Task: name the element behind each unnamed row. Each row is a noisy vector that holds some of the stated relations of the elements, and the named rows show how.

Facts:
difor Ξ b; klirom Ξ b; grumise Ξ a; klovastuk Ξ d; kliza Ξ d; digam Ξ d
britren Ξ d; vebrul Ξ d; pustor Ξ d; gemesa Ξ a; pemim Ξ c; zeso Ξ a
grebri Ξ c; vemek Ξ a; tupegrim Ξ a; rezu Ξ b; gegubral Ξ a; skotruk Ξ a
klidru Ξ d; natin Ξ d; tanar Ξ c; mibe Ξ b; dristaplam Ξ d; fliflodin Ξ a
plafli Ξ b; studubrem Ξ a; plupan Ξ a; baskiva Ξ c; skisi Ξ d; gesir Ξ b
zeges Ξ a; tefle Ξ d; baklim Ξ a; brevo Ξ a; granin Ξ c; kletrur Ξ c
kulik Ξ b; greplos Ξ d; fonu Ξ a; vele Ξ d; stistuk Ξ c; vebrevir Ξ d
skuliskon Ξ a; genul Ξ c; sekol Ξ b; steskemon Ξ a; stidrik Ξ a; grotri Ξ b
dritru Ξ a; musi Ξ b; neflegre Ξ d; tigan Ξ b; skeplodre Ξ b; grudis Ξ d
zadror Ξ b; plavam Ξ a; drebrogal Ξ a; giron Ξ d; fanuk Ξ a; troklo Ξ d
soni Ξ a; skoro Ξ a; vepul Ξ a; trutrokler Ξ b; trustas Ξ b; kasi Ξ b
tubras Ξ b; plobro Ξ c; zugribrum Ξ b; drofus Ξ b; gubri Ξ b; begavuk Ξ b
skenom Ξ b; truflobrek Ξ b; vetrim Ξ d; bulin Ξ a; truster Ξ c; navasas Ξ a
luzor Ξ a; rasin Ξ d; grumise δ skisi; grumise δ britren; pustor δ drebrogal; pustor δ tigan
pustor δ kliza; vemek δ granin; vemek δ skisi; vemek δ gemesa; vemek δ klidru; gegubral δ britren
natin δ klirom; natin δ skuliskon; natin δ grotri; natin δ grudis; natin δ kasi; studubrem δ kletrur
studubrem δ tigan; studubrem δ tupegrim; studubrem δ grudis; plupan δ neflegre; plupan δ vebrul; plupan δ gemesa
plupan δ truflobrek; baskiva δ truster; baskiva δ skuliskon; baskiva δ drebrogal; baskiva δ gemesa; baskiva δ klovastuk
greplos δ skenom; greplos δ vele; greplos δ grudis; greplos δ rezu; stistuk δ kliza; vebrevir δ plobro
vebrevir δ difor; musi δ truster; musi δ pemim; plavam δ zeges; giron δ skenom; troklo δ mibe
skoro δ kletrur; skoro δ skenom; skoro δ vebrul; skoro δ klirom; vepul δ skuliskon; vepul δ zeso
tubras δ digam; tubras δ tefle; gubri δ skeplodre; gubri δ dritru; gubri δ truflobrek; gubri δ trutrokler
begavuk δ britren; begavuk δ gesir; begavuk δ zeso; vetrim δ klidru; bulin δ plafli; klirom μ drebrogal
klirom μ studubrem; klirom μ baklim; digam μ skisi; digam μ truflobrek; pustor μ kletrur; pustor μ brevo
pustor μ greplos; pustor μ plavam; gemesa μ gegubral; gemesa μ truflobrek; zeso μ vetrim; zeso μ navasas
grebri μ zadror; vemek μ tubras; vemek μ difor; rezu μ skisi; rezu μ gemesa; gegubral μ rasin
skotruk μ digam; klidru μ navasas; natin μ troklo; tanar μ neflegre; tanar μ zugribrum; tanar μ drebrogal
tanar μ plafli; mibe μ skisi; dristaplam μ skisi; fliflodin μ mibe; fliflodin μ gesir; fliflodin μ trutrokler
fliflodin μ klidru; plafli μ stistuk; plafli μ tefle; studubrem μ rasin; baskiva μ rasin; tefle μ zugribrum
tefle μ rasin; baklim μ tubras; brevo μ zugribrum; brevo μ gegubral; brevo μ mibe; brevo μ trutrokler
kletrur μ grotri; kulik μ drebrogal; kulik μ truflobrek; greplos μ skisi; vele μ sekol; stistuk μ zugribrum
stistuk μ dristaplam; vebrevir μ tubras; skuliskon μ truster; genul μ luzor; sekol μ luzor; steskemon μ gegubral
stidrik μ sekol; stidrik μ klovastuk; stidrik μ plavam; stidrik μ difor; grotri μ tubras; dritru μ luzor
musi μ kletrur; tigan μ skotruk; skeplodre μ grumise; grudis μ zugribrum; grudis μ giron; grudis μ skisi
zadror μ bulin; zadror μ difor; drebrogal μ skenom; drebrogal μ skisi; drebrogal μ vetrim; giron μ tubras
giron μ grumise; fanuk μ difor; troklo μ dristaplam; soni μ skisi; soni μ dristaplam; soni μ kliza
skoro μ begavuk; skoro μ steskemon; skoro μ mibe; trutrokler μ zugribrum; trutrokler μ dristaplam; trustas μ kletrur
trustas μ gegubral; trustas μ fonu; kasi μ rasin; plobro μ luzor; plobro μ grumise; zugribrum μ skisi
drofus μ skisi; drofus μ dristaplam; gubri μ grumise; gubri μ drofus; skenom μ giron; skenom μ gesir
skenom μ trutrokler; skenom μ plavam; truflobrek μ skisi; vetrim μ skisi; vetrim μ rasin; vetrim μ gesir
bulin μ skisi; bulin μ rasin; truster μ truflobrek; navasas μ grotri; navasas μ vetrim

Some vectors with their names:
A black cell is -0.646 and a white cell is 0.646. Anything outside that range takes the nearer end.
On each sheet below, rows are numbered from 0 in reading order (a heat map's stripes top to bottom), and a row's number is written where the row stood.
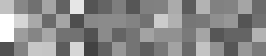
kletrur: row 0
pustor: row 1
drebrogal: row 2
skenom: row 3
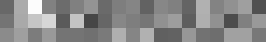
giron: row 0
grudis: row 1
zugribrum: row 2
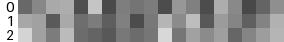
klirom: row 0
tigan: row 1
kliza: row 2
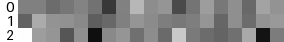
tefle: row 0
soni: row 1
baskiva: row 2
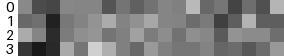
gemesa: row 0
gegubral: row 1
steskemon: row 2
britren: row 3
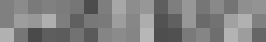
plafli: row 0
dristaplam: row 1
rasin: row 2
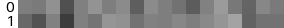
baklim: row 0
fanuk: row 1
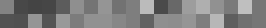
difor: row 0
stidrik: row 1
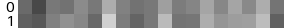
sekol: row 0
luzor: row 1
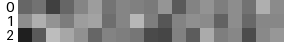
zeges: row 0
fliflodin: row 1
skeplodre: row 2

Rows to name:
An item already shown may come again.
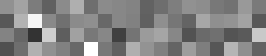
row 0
navasas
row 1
giron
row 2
skuliskon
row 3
grumise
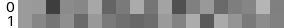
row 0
mibe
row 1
tupegrim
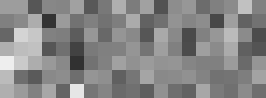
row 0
mibe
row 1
vetrim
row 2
greplos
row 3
studubrem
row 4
stistuk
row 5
pemim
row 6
grotri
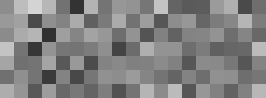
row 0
natin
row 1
mibe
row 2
vebrevir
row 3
truster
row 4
kasi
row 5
bulin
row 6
tigan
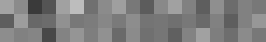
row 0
trustas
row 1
kulik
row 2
baklim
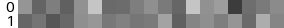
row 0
klidru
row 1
zeges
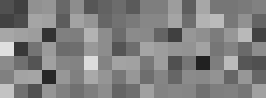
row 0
vebrul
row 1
vele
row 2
tubras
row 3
klovastuk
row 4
begavuk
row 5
vebrevir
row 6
pemim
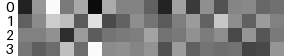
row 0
gubri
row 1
skenom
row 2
vetrim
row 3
zeso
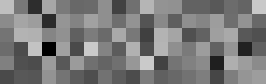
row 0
truster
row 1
vebrevir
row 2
skoro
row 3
vemek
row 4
skisi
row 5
truflobrek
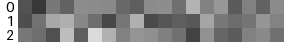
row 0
granin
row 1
trutrokler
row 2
gesir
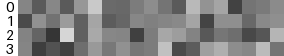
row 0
klidru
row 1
rezu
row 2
skuliskon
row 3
difor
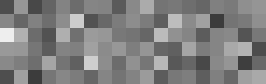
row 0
skotruk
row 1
klidru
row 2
musi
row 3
plavam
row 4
vepul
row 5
digam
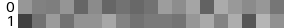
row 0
tupegrim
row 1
plobro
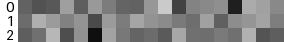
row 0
skisi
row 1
troklo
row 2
plupan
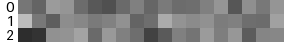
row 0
neflegre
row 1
pemim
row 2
dritru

